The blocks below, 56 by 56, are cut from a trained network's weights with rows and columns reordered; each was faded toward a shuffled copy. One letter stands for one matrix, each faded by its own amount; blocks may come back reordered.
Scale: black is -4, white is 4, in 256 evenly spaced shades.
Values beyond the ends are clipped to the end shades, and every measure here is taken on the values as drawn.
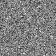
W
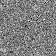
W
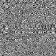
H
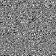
H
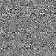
H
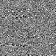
H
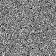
W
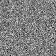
W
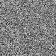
W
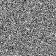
W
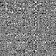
H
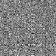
H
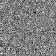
H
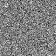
W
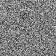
W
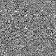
H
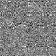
H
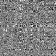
H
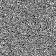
W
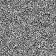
W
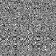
H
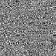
H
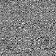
H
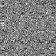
H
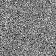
W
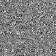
H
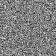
W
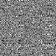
H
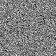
W
